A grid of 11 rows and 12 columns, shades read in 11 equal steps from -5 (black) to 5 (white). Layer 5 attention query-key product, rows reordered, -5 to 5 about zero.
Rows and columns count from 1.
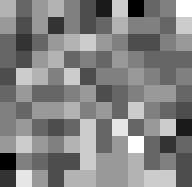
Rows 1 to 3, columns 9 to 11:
-5 -1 0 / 0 0 -1 / -2 -2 0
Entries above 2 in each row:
2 1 1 0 2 0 1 3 3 1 3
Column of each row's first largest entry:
12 12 6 4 2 2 9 8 9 6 2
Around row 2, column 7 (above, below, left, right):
-4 1 -2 2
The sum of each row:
0 -2 -1 -4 4 -3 3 2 10 -6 12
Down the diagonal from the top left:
2 -2 -1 2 3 1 1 4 5 -1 3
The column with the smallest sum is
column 1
